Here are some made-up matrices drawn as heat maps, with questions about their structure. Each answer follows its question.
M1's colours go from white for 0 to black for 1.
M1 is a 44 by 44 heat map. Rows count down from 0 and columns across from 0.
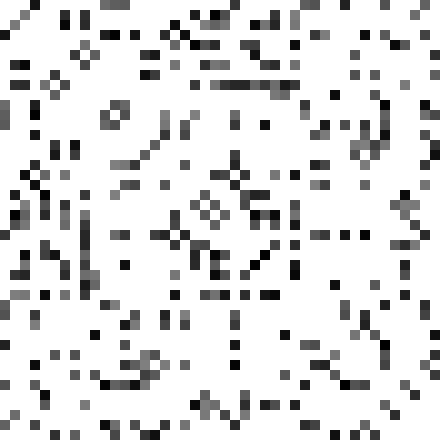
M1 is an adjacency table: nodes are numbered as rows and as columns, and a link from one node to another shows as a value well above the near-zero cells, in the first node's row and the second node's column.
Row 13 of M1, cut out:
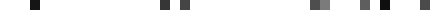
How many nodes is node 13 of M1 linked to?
8
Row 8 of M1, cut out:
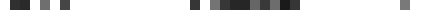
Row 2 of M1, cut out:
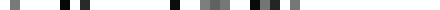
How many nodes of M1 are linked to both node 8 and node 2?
8
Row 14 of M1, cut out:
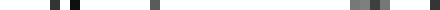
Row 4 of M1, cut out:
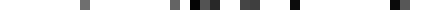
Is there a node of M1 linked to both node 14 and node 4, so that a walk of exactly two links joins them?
no
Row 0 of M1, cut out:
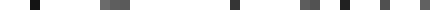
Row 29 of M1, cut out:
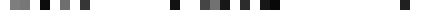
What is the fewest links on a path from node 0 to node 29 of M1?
3
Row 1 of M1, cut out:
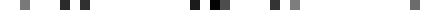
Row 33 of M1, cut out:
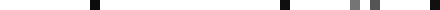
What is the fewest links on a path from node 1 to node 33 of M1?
3
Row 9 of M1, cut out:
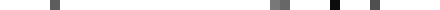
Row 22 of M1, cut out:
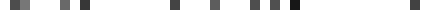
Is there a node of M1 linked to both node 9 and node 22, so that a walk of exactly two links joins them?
yes
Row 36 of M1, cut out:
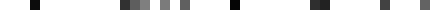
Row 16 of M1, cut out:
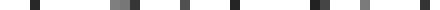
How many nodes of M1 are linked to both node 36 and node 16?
8
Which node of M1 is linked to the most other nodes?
node 8
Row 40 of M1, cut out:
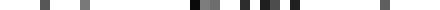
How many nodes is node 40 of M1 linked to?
10
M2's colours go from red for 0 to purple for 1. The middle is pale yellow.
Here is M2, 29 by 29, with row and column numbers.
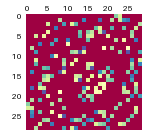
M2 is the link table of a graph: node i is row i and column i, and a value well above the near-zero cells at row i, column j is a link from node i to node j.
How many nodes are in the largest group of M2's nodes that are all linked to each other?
6
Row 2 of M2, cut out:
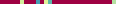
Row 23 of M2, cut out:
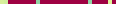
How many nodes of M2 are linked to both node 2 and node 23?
1
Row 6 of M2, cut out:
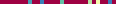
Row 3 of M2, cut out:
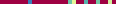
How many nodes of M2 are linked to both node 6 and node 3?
3
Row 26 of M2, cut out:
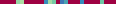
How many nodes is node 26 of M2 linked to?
9
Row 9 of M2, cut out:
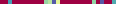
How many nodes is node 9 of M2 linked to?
8
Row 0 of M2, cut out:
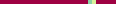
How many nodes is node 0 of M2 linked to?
2
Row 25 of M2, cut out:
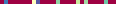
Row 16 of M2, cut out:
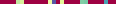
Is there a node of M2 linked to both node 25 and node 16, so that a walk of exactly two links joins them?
yes
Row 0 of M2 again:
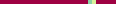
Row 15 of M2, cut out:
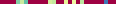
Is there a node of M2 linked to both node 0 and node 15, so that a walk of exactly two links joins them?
no
